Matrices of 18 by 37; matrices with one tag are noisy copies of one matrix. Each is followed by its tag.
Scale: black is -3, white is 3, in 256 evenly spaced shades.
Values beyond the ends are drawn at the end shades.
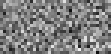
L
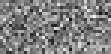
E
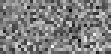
L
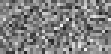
E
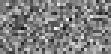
E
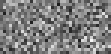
L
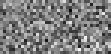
L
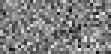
L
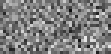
L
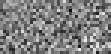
L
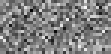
E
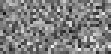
L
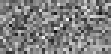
E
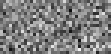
L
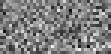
L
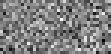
L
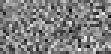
L
